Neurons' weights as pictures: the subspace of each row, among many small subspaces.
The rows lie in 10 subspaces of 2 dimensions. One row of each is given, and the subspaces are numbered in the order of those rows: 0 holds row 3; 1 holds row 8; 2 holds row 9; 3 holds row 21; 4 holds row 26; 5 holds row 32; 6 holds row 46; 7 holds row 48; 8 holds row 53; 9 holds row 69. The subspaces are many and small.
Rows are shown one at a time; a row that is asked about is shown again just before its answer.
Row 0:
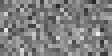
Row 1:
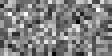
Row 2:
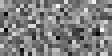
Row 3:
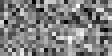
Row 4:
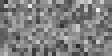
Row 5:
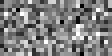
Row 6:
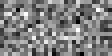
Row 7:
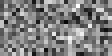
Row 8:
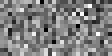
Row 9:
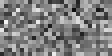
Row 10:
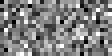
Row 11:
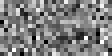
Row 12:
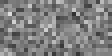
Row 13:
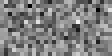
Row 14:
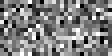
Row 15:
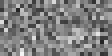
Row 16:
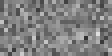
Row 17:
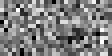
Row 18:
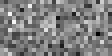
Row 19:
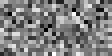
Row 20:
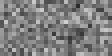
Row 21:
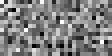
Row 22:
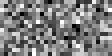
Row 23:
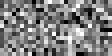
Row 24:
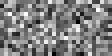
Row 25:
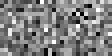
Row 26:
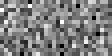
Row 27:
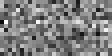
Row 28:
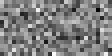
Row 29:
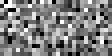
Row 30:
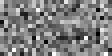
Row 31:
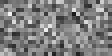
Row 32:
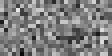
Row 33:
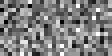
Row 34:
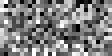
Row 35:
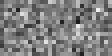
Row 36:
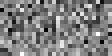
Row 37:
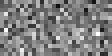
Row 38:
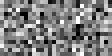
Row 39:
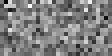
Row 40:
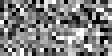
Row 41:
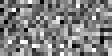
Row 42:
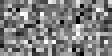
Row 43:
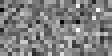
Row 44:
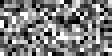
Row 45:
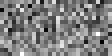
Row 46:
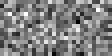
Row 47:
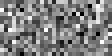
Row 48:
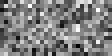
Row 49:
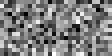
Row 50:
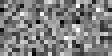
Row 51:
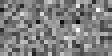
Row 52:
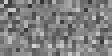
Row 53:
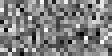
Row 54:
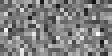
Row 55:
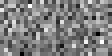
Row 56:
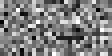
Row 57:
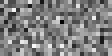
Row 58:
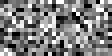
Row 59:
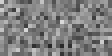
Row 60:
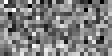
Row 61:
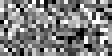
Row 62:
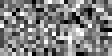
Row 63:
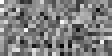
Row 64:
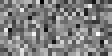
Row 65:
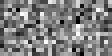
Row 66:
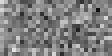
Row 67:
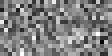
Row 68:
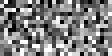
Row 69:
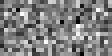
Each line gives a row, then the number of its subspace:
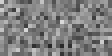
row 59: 3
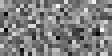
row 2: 1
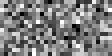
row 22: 4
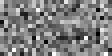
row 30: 8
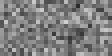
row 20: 0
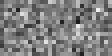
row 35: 9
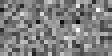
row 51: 4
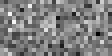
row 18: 2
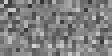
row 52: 3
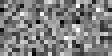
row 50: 4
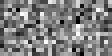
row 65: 9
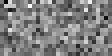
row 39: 3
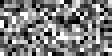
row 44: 8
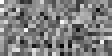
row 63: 3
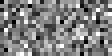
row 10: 9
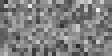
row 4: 7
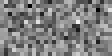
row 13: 4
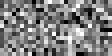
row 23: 0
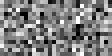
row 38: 9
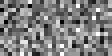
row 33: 4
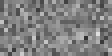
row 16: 8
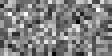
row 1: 6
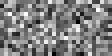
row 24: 6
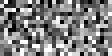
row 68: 7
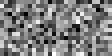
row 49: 6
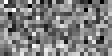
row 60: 7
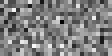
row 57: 7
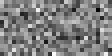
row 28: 8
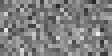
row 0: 1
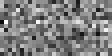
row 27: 2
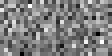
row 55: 6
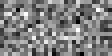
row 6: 6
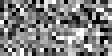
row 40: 0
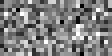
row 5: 9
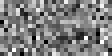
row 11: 8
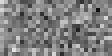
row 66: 3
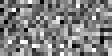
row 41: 7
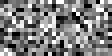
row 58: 2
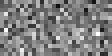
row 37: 1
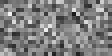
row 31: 2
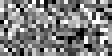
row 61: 0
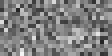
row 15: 5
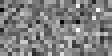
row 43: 4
